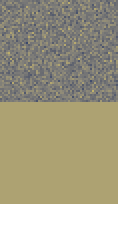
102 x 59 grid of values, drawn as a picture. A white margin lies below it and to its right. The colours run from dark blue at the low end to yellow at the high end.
The table splits into 2 rows of 1 panel. Panel 1,1: middling, fine-grained. Panel 2,1: high, flat.
